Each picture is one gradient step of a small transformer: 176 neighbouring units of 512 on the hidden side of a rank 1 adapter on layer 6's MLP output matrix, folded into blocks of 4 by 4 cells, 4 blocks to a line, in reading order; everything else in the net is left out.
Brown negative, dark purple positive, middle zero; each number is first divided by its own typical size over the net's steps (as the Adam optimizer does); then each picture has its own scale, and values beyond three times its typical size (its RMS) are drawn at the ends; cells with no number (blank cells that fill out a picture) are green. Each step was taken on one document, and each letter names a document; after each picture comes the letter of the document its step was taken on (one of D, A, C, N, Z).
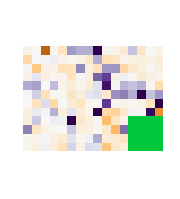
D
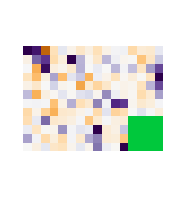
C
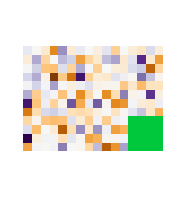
C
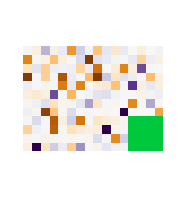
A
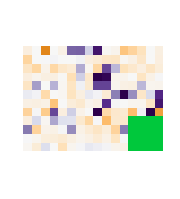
D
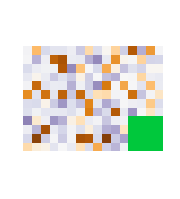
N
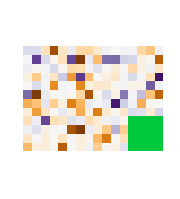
C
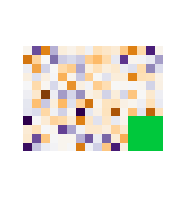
N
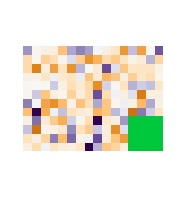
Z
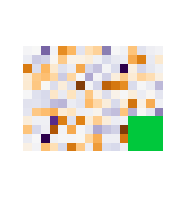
A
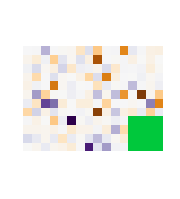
D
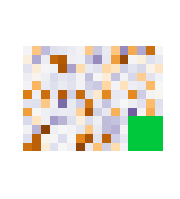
N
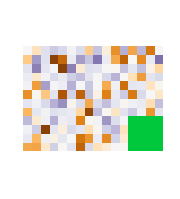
N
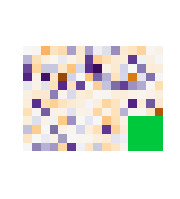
A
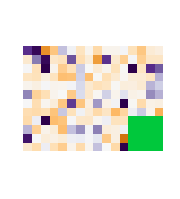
C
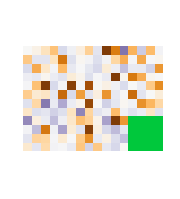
N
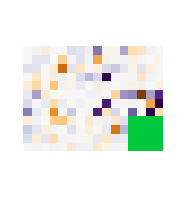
D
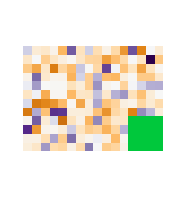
Z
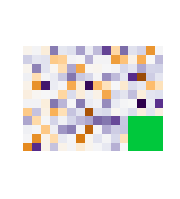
N
